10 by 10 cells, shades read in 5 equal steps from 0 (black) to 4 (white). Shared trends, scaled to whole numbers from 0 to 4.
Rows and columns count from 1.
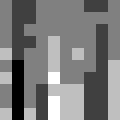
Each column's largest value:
3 1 3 2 4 3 3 2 2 3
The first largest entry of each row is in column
1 1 1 5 1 5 5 5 5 5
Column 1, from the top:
2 2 2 2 3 2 3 2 2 3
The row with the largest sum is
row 10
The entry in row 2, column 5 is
2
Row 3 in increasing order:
1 1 2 2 2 2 2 2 2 2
